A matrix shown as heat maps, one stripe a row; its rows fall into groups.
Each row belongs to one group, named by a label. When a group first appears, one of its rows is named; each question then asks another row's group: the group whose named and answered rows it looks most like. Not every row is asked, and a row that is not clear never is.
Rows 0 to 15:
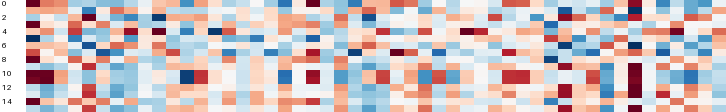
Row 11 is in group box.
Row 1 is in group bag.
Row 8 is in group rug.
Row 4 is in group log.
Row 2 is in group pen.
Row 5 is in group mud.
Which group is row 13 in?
pen
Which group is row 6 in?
bag
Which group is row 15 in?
pen
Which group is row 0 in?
box
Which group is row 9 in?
pen
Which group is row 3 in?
rug
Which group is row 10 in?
box
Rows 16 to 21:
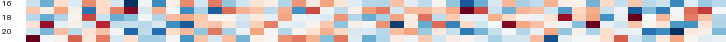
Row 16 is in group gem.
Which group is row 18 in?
pen
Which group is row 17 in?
log
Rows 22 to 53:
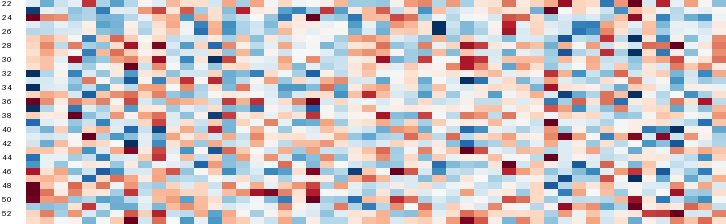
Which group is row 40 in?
gem
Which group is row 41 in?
pen
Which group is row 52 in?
log
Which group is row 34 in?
mud
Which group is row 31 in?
log
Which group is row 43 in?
log
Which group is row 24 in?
box
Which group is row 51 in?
pen
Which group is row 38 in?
log
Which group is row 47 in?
bag
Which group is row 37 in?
mud
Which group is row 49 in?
rug
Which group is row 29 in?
bag
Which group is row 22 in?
pen
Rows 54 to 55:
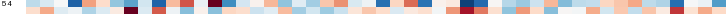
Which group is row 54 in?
gem
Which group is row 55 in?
log
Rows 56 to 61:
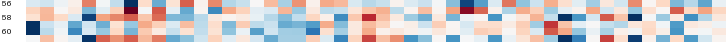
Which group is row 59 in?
mud
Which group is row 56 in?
gem
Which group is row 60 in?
mud
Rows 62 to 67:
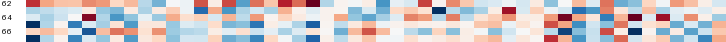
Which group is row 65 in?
mud
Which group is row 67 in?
mud
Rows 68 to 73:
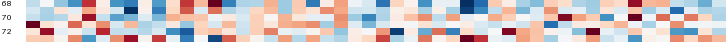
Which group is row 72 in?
box
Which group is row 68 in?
gem
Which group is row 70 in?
pen
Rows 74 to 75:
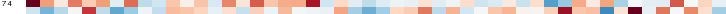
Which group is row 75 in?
pen
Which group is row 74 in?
rug
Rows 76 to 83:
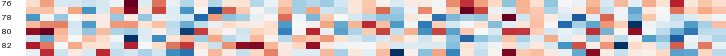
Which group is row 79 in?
bag
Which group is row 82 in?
rug
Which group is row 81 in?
gem
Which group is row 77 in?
log
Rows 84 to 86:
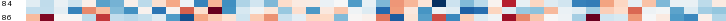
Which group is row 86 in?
box
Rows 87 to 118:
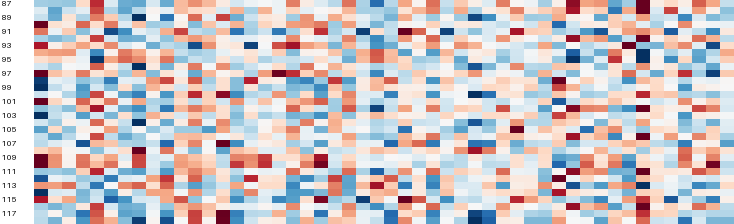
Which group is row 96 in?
gem
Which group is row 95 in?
bag
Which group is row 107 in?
gem
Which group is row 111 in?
pen
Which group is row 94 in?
bag
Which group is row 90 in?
rug
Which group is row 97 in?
rug
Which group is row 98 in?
mud
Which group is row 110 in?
rug
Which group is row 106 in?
pen
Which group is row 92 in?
pen
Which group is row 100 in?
gem
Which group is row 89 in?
gem
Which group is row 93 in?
rug
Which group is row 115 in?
box
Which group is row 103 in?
mud
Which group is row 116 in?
pen
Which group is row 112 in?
mud
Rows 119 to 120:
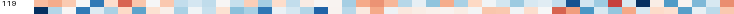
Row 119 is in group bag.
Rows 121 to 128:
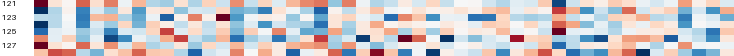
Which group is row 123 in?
gem
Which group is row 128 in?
bag
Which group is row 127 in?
rug
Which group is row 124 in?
mud
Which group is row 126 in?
box
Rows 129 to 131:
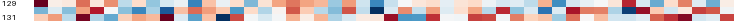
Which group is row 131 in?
log
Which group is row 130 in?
pen
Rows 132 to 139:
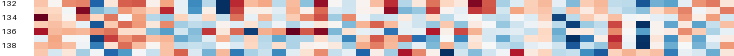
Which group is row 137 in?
bag
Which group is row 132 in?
log
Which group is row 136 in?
rug
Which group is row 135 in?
bag
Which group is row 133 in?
log
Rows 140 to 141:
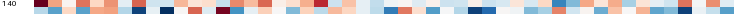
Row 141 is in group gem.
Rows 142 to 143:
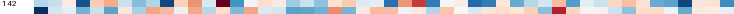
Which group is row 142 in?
gem
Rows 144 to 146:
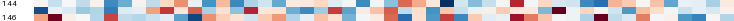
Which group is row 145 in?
mud
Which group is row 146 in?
box
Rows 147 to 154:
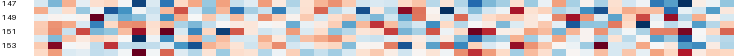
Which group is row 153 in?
box
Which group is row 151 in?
log
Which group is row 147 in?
gem
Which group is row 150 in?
bag
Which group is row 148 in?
box
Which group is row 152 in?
gem
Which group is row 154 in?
log
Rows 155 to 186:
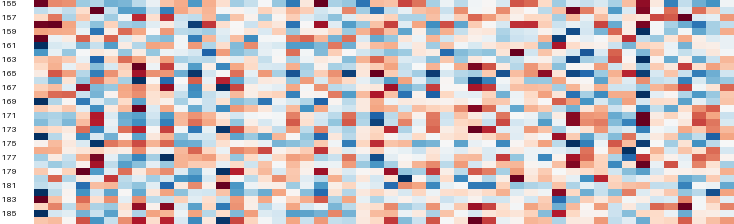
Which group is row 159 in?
bag
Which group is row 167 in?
log
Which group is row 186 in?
log
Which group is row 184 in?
log
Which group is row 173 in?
log
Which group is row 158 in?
box
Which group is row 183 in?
rug
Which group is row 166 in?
gem
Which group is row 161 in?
mud
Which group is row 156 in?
pen
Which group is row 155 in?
box
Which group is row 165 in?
bag
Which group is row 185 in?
mud
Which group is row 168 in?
bag
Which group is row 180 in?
box
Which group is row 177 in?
pen
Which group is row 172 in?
pen
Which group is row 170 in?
log
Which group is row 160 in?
rug
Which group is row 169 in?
mud
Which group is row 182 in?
mud
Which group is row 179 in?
log
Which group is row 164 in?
log
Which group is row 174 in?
mud
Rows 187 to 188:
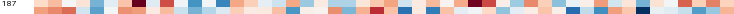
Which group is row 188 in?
bag
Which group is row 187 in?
log
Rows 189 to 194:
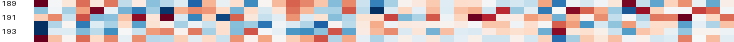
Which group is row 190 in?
pen
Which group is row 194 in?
rug
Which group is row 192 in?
mud
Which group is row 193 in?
mud
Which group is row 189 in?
rug
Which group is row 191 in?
log
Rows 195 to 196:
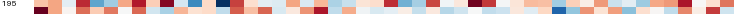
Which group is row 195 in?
log
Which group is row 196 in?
rug
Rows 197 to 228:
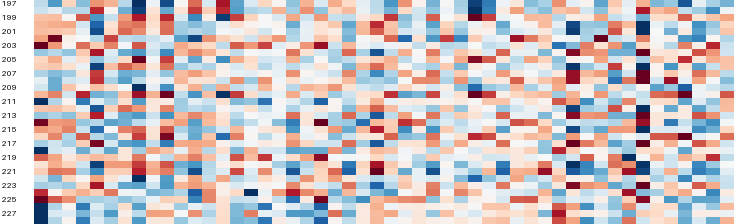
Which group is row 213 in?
pen
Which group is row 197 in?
gem
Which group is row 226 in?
mud
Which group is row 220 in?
bag
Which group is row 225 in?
box
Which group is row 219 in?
rug
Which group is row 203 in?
rug
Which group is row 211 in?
mud
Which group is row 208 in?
pen
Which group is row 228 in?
mud
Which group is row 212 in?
bag
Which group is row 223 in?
pen
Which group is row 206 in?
bag
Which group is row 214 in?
box
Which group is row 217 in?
pen
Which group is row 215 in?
bag
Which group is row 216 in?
log
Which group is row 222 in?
gem
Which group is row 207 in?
pen
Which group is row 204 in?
pen
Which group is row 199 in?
log
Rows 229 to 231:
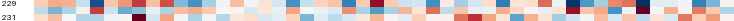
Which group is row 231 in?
log
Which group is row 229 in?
bag
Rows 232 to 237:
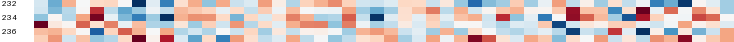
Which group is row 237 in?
log
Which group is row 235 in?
rug
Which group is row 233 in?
pen
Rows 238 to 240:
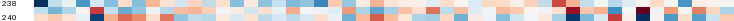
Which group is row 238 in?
mud
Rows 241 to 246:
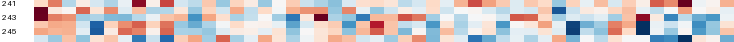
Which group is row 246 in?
gem
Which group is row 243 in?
box
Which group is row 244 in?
bag
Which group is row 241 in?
log
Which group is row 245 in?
bag
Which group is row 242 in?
rug
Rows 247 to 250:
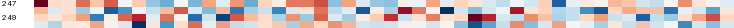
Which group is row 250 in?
gem
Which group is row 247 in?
rug
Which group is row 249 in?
log
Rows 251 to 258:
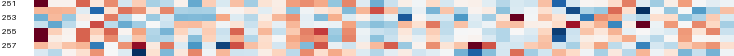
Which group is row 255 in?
rug
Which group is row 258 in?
gem
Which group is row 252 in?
bag
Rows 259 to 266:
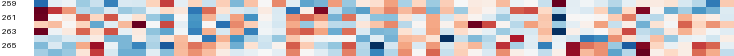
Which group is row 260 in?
box
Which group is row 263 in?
rug
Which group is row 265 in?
pen
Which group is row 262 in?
log
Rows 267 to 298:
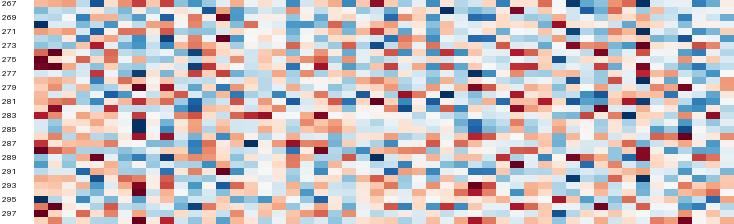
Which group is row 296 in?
box
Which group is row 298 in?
log
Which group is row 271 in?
bag
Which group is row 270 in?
mud
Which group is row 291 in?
gem
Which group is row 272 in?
gem
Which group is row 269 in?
gem
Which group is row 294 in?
log
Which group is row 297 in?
rug
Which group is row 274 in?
box
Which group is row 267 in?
bag
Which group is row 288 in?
box
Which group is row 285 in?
gem
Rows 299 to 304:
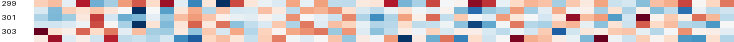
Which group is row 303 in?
rug
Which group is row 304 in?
box
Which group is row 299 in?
log
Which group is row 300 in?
gem
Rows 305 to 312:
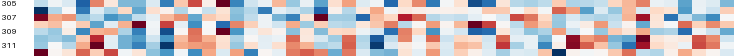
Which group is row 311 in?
pen
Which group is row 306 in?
mud
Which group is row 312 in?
rug
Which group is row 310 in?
pen
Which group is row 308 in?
log
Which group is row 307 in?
box
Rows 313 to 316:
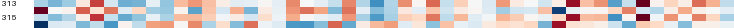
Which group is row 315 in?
pen
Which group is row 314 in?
rug
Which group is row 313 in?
pen
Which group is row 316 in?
mud
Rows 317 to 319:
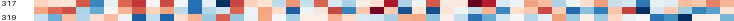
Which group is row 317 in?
log
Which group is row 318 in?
bag
